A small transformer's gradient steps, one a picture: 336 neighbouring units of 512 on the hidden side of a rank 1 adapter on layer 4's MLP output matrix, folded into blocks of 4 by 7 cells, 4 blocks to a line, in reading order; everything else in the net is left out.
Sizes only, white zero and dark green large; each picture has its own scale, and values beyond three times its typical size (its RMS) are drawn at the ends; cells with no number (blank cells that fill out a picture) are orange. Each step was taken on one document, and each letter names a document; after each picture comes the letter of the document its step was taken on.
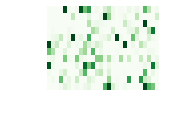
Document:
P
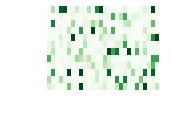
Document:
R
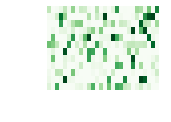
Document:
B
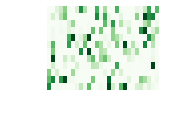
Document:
B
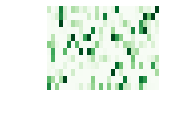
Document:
B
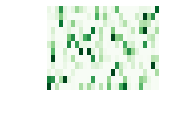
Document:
B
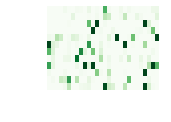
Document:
P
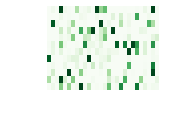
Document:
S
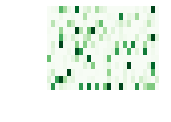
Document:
S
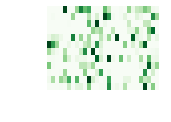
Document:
P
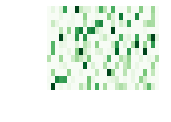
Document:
S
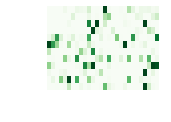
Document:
P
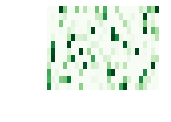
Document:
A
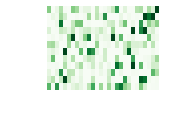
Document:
A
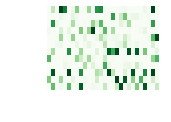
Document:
R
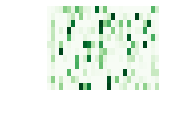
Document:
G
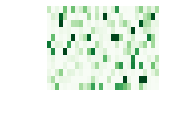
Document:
B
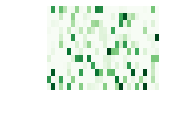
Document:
R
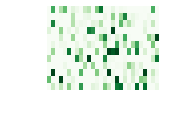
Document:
R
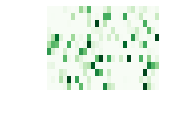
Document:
P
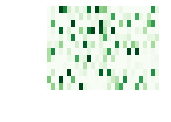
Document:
G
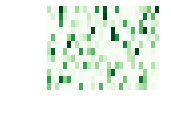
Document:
A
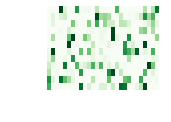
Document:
A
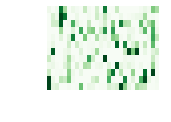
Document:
A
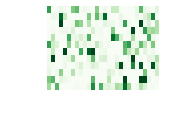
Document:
B
